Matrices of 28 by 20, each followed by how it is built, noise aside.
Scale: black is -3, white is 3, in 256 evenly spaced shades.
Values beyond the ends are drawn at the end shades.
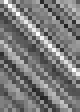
Toeplitz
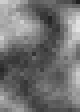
smooth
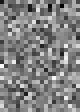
noise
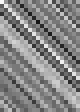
Toeplitz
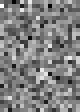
noise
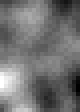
smooth
